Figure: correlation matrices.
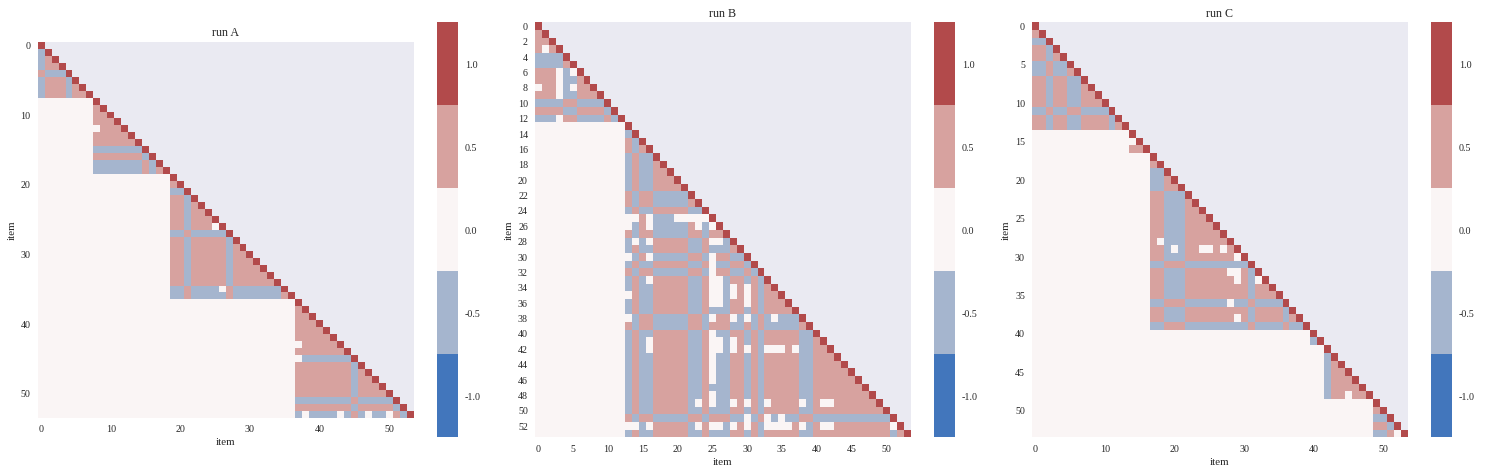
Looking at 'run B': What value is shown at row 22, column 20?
-0.5
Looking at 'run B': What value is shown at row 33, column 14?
0.5
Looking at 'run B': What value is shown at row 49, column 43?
0.5
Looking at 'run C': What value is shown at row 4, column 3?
0.5
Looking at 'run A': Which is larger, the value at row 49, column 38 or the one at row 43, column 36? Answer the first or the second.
the first
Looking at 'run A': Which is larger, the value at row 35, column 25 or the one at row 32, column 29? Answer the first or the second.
the second
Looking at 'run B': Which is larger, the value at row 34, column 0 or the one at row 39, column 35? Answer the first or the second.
the first
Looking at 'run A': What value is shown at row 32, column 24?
0.5
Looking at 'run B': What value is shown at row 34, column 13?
-0.5
